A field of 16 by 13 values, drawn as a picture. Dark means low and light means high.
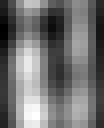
There are no lone odd cells. The ninth with the highest average is the bottom middle. Stripes running up and down repeat 2 times from left to right.
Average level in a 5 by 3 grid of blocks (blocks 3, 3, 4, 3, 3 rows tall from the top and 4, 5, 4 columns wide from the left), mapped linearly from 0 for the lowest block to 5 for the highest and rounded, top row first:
111 / 002 / 421 / 332 / 353
